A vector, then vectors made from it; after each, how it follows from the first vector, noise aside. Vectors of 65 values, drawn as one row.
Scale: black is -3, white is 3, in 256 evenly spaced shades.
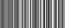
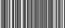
wrapped around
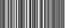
wrapped around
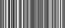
wrapped around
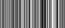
sign-scrambled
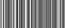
wrapped around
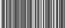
wrapped around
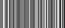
wrapped around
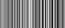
sign-scrambled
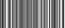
wrapped around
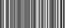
wrapped around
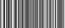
wrapped around
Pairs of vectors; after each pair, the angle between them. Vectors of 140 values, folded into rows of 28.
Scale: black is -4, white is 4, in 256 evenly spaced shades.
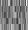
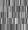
partly opposed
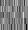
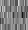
partly opposed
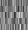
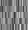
nearly parallel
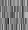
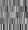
partly opposed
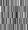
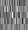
partly opposed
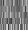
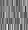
nearly parallel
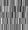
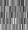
partly aligned
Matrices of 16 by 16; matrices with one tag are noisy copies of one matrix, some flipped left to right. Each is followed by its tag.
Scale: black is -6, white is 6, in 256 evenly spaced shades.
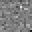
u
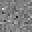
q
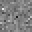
q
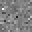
q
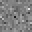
q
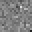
u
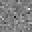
q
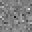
q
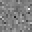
q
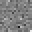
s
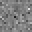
q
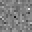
q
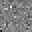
u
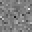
q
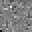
u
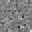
s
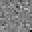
u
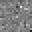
u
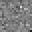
u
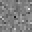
q
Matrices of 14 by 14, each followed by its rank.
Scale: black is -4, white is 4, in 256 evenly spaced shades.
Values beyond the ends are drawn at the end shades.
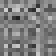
two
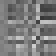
two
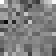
three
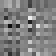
two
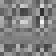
two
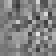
three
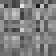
two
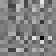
two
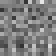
three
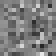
three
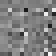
three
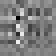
two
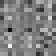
three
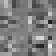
three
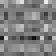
two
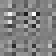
two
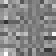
three
